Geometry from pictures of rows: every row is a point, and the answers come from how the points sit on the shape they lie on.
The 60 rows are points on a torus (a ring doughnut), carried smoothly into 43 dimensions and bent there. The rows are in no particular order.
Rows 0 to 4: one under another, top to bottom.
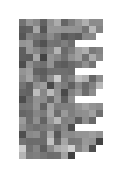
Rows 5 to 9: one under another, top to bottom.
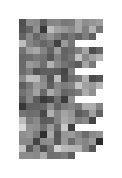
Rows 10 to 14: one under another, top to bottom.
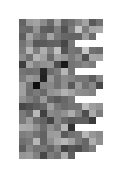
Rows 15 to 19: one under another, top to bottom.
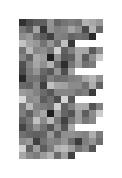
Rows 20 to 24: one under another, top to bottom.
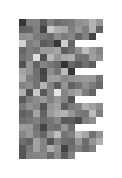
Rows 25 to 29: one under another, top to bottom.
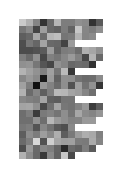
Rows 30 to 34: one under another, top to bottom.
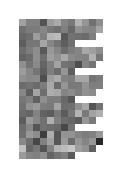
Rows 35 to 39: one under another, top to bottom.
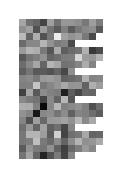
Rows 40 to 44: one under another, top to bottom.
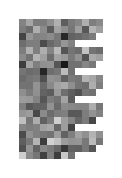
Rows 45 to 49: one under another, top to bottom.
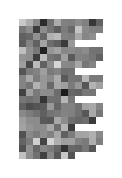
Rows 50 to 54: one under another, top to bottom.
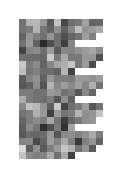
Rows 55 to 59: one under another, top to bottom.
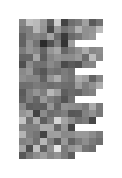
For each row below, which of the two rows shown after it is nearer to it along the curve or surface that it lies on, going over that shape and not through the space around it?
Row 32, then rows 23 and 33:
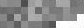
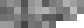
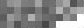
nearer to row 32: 33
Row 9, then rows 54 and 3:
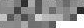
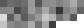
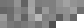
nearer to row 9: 54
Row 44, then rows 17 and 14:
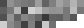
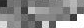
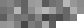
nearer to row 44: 17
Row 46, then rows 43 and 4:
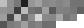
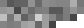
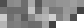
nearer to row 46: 43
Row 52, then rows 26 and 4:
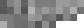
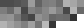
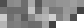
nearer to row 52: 4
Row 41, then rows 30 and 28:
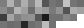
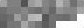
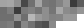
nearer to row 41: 30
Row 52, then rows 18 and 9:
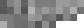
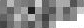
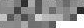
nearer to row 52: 9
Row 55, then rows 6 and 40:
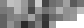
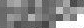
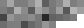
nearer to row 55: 6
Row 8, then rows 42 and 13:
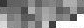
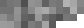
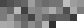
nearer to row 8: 13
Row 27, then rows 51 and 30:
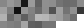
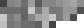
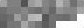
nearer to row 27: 51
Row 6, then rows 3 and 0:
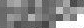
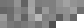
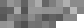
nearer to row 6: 0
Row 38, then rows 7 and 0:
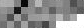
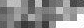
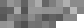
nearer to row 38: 7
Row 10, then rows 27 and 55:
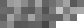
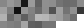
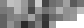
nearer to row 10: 55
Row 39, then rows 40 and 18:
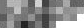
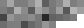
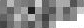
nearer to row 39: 18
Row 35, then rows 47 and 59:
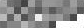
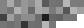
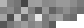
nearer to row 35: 59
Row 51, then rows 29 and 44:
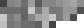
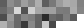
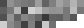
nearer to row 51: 44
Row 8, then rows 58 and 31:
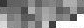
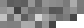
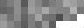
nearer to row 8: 58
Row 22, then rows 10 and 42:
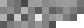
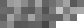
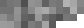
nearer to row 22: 42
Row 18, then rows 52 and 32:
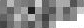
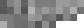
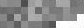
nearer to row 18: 32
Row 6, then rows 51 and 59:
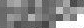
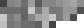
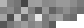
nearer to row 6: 59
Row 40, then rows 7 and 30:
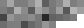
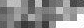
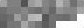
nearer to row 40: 30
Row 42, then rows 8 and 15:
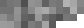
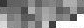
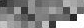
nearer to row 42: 15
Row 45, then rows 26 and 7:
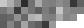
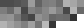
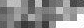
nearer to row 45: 7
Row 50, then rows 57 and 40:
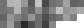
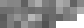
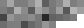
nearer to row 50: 57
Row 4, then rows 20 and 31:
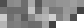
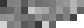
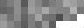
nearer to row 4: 20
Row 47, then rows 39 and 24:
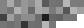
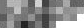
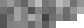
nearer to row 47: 24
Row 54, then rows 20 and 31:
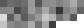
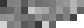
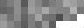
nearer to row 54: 20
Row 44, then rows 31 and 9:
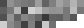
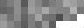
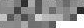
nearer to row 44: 31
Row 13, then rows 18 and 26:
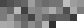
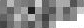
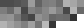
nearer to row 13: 26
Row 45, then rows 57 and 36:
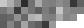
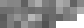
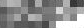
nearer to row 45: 36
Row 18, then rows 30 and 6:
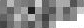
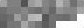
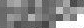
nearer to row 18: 30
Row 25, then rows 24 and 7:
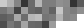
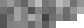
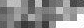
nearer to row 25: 7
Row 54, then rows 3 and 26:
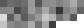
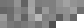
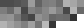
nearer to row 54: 26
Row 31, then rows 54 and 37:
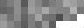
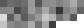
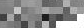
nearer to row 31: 37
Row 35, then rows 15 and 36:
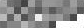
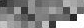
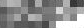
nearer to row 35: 15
